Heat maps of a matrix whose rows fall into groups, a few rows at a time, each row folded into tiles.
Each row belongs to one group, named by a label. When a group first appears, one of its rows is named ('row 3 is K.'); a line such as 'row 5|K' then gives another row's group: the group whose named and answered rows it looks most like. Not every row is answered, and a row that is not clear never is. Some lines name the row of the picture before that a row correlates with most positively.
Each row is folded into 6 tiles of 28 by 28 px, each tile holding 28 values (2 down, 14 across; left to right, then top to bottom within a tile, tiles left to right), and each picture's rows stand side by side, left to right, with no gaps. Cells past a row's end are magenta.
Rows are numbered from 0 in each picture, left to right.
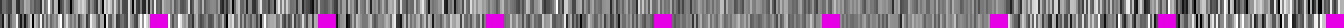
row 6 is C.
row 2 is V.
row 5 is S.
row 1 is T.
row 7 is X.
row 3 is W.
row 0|X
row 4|X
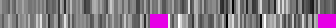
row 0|T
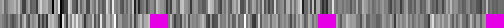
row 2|T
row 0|S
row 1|S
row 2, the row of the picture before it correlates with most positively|1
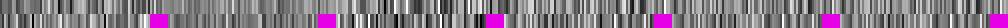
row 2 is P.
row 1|V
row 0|X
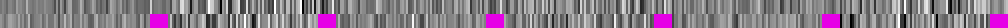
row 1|S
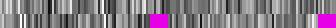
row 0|P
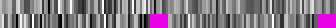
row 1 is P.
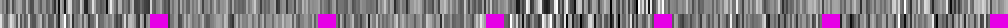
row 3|W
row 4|V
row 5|V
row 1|V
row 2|X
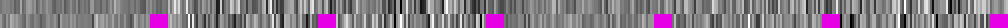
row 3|X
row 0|T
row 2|T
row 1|P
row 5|V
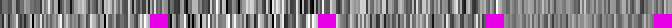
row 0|X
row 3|C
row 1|X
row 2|C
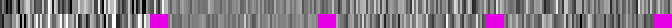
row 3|W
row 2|C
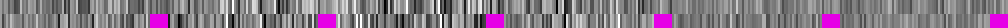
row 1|V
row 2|P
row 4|V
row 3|S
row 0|T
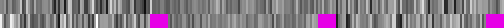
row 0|T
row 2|V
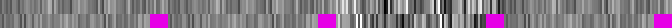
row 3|X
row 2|P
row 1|X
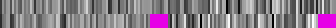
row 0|V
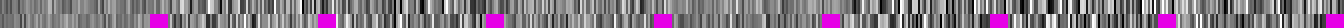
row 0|X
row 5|W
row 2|T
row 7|P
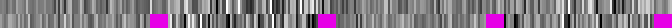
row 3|V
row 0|T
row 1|P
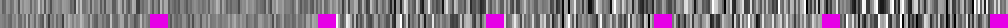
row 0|C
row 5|W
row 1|X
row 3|T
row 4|S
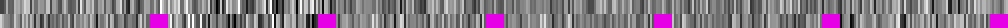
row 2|T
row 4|T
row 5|V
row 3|T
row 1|P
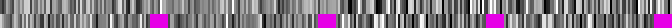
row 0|C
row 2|W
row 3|W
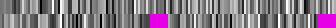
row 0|W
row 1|C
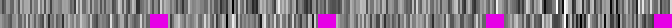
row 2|C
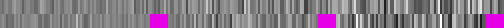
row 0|S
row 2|P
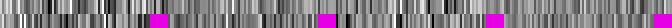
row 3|C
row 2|V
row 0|P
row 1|V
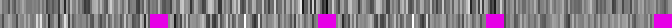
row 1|S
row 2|S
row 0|T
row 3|V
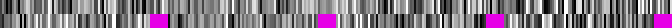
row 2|P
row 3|W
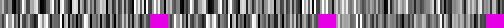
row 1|W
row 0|W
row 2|P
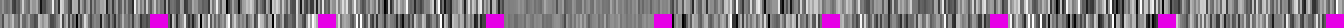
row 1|X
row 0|W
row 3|S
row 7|C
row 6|P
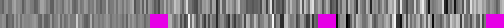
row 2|V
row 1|P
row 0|S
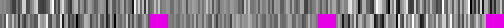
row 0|W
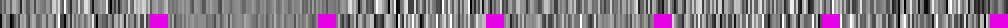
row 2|S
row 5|T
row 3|S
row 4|C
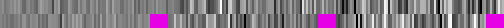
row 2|X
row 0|S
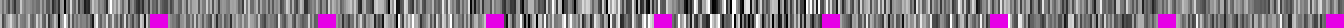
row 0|T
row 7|P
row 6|T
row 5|C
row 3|X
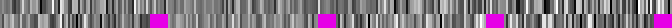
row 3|W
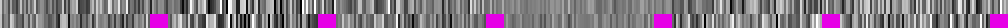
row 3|V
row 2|W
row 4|X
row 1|W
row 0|T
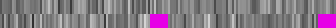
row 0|X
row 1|T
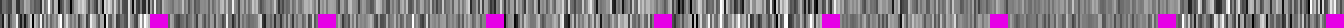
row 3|V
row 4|X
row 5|S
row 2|S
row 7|W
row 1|V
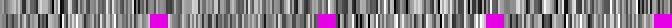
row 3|S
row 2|X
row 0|S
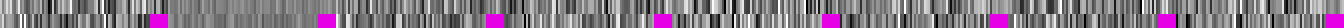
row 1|T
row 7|V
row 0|P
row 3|X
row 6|W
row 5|V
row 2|T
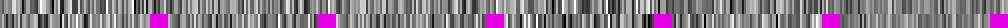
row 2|C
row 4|X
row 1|C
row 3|P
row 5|X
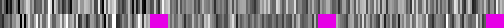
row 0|X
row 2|C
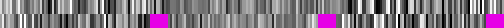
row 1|X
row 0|P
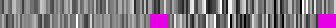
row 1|W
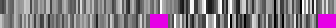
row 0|C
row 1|W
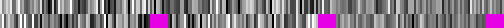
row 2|W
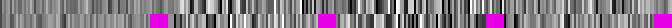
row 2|W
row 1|S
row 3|V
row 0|V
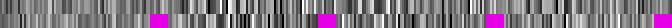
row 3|S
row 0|X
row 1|W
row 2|W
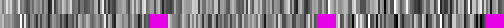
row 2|P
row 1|C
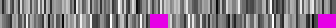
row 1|P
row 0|C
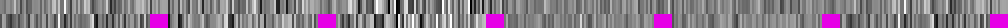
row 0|V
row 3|S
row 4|V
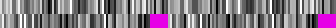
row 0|P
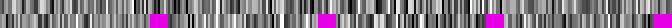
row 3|P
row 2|W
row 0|S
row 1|X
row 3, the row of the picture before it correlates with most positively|1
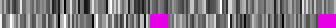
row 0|T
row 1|W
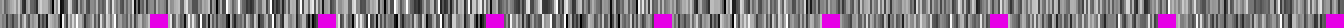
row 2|P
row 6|C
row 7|P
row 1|P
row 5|C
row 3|W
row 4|S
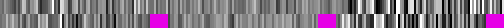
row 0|W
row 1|V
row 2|W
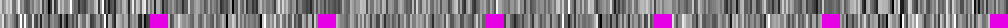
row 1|T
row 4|T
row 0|P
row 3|V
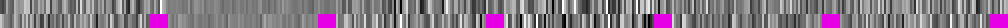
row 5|C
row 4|T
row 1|T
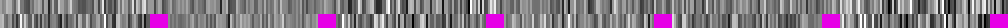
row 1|S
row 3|T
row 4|T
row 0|P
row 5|P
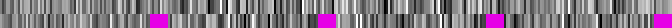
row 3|V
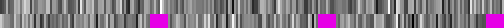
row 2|W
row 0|C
